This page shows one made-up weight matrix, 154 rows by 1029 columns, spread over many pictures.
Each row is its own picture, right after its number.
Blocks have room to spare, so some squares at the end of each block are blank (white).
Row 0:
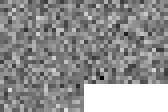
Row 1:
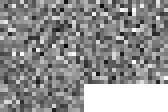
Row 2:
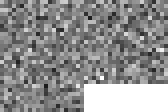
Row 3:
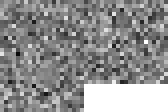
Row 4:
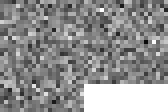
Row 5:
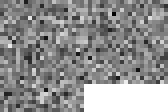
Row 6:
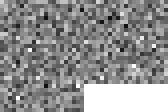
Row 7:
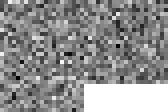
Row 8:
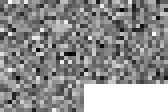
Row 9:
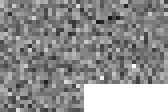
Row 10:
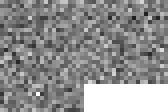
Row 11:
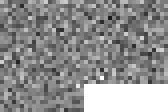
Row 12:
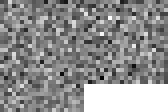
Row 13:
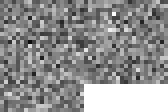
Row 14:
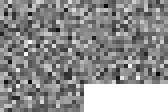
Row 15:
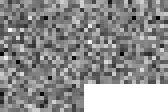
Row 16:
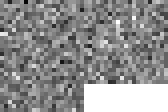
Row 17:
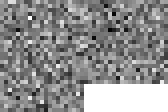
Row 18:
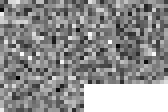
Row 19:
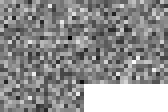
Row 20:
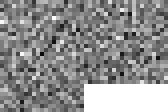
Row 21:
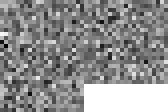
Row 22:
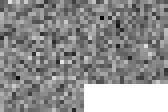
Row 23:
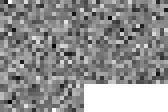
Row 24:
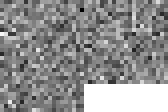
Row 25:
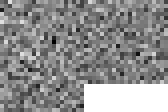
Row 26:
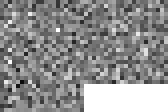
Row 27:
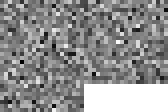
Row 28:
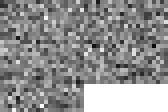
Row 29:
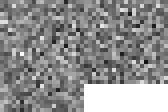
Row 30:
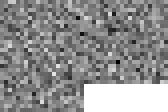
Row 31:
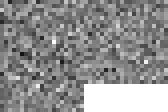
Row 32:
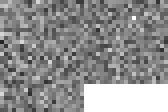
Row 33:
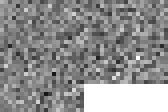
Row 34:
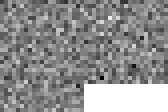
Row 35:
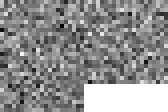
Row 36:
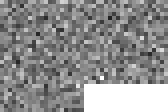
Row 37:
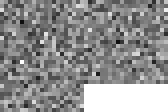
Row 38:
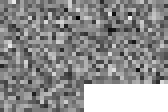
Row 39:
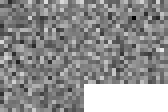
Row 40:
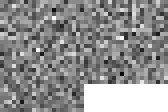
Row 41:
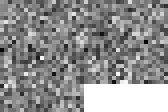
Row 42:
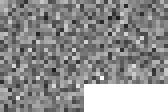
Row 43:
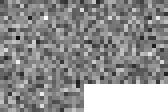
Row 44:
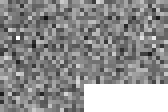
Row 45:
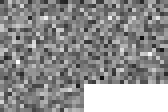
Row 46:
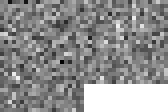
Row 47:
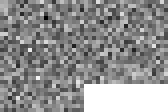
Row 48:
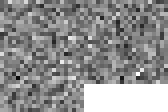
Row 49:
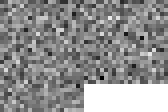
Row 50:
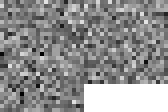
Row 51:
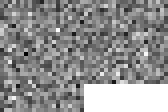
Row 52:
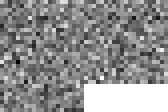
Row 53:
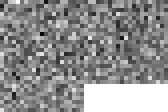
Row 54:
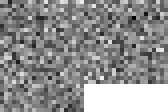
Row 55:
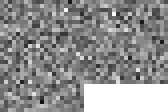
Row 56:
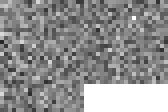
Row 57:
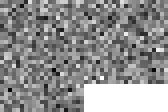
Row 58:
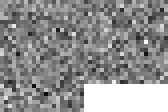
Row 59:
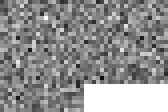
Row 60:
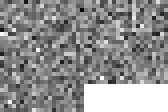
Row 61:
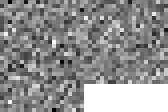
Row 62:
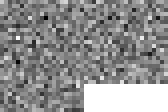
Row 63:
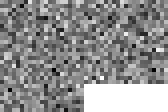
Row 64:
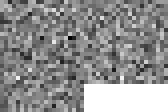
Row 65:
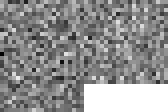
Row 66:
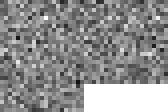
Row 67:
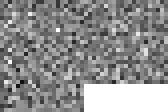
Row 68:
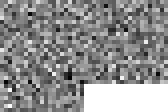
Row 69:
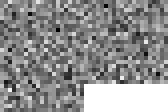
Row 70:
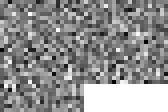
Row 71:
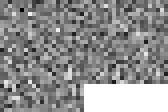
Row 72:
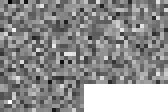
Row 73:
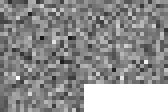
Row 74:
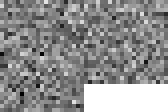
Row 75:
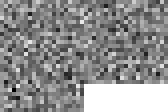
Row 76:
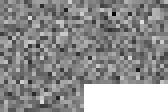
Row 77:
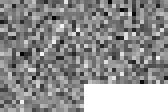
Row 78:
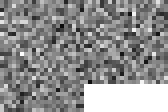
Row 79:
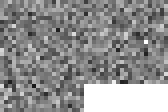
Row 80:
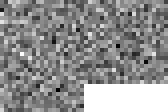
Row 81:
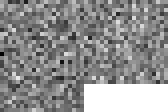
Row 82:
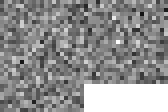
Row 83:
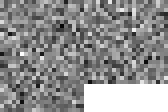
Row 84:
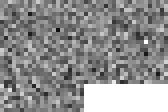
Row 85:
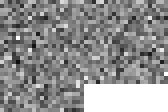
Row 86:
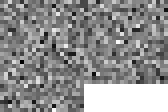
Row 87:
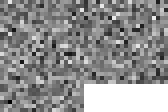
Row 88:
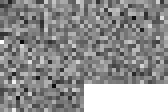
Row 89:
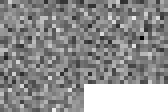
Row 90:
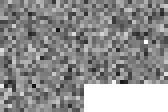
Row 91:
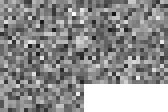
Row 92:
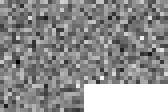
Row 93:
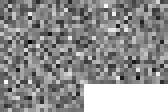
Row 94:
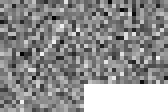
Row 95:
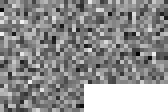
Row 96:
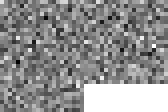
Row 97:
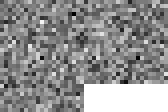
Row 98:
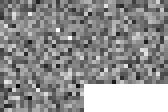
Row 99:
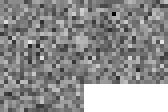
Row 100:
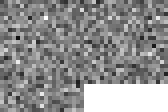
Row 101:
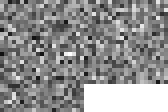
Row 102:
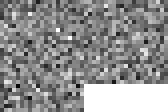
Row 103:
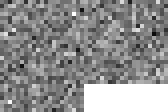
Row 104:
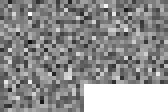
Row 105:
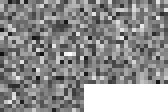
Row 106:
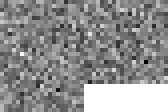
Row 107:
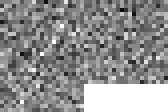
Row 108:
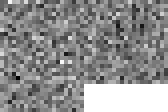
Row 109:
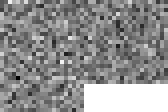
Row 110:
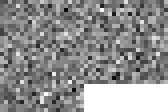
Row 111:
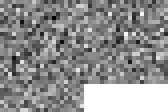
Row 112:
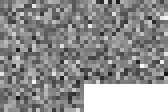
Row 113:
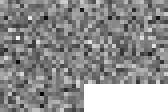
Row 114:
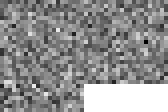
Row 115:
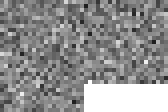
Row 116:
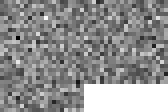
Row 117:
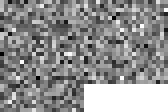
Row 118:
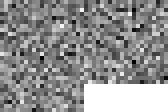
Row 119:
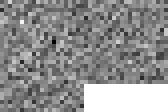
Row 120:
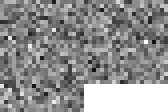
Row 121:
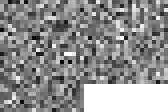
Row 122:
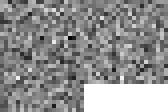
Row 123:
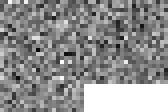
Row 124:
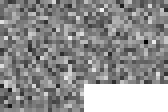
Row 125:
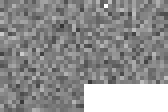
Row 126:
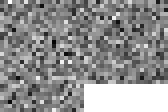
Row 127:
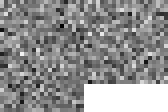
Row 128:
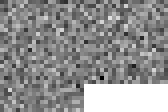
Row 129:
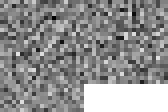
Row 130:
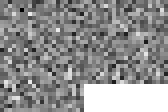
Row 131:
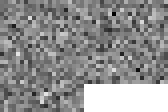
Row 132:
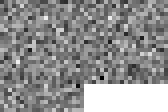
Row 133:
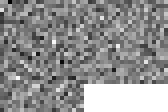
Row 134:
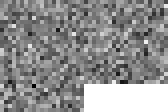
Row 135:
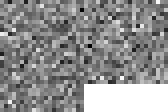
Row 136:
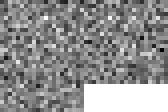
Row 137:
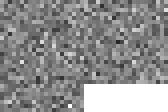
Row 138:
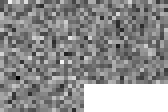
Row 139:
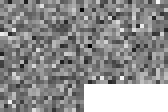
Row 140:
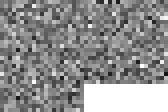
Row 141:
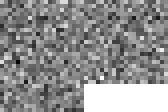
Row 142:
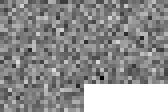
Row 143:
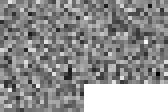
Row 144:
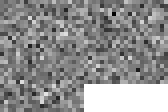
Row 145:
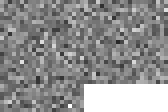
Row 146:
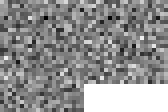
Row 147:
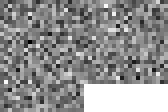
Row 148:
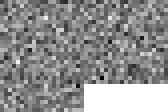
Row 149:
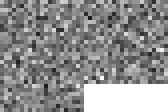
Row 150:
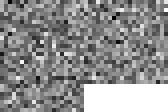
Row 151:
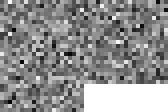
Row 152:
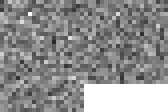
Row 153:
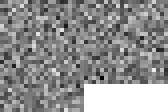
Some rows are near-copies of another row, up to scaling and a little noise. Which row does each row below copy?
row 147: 93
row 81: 65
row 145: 137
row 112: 140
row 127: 35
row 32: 56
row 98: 102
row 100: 43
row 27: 86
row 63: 57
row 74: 50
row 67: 26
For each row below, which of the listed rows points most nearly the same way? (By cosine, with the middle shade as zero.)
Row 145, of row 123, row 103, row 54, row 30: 103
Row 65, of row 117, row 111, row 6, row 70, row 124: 117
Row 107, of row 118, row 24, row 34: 118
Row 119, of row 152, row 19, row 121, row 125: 152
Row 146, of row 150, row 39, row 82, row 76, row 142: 39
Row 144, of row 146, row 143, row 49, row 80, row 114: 114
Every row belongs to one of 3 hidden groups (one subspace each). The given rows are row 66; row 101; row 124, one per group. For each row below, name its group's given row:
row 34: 66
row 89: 66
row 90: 124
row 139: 101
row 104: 124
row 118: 101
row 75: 124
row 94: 101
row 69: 124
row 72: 101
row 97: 124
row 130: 124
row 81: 101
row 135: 101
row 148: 66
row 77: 101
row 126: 101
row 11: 66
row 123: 101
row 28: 66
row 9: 66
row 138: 101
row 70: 124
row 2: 66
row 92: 66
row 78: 101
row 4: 124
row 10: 66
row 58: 124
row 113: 66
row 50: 101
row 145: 101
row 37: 101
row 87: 101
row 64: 101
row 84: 124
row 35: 101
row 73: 101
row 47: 66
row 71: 124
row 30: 124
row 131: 124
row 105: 101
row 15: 66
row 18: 101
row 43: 66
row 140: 66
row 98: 124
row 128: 66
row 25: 101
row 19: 124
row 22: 101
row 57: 66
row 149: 66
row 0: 66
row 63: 66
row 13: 124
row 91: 124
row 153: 66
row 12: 66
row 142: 66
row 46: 101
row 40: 101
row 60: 101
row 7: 101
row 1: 101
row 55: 124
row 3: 124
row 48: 101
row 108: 101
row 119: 101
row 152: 101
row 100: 66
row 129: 101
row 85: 66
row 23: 101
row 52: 66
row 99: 124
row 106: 101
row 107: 101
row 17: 124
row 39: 66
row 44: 66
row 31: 101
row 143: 124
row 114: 124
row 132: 66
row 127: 101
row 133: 101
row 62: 66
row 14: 124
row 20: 101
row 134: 124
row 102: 124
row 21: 66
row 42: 66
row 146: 66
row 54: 66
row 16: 101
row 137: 101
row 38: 124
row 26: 124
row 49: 66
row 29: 101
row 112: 66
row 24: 101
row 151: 101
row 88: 66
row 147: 124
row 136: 66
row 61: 101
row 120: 124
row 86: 101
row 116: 66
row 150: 101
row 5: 124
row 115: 101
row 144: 124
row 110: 124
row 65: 101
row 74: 101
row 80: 101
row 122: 101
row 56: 66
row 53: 101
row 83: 101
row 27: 101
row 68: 124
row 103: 101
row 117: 101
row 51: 124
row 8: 101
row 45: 66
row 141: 66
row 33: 124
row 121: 101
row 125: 101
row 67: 124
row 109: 101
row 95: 101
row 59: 66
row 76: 124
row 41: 124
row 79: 124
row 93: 124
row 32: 66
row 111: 101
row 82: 101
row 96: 66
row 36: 66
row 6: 66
